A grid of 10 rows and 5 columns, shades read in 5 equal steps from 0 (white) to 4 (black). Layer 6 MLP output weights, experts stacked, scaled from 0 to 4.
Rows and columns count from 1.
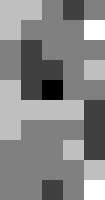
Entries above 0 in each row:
5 4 5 5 5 5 5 5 5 4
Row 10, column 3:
3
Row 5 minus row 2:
0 1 2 0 2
